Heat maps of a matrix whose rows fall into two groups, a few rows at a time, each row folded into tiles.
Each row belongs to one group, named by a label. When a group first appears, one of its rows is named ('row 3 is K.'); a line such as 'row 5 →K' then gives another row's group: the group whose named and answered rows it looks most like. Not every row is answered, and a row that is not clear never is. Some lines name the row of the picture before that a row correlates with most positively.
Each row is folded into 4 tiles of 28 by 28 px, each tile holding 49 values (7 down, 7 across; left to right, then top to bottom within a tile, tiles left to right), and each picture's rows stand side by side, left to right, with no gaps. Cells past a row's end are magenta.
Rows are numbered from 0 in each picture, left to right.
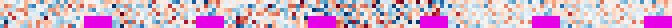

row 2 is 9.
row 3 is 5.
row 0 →9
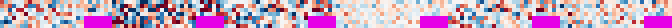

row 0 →9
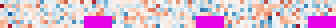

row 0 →5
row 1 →9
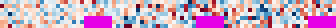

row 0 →5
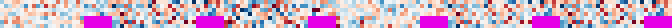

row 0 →9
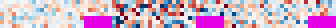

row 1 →9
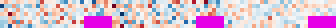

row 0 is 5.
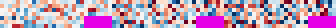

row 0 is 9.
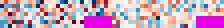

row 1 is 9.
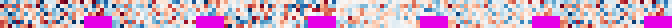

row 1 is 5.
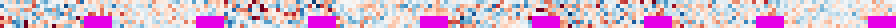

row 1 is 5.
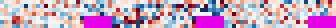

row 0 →9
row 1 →9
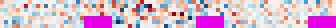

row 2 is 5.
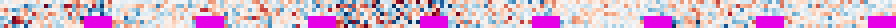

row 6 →9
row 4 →5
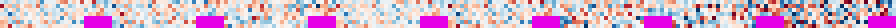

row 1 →5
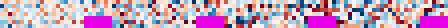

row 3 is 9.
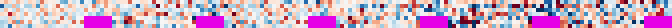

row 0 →5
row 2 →5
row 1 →9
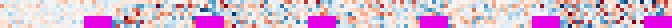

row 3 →9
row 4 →9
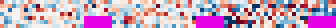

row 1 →9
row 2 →9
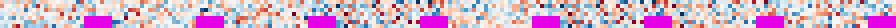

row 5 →5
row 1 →9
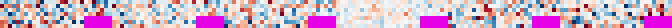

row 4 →9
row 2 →9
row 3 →9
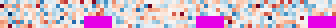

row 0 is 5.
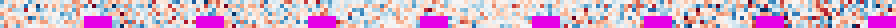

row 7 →9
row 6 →9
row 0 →9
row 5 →9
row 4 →9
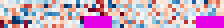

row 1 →5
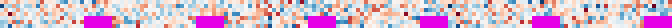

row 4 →5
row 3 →9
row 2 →9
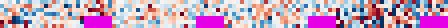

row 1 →9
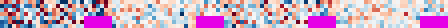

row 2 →5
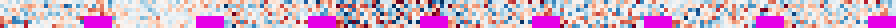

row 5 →9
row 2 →5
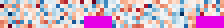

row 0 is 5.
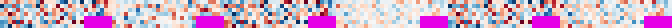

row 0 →5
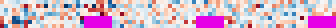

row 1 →5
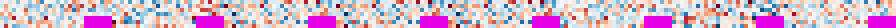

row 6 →9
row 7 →5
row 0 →9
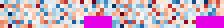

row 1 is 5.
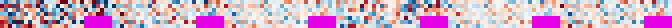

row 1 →5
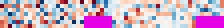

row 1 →9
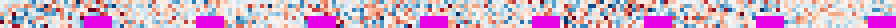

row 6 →9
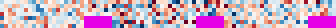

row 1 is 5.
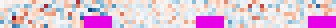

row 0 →9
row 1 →5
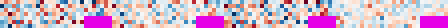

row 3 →9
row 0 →5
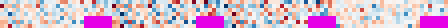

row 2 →5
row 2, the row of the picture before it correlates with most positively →0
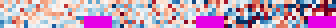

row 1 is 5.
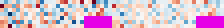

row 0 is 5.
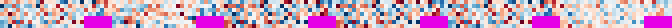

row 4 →5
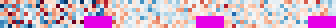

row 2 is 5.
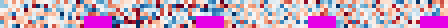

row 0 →9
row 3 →5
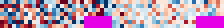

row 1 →5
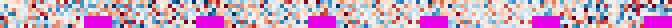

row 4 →5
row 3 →5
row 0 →9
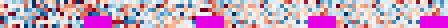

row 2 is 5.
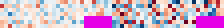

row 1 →5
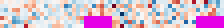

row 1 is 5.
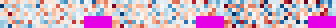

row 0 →5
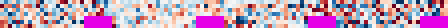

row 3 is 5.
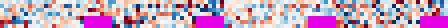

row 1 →9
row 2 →9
